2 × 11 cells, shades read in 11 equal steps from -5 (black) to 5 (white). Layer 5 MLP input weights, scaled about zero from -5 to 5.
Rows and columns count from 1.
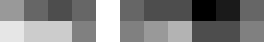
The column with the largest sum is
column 5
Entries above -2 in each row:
6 9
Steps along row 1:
down down up up down down same down up up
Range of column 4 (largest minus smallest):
1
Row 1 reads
1 -1 -2 -1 5 -1 -2 -2 -5 -4 -1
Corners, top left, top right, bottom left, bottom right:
1 -1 4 0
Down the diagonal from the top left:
1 3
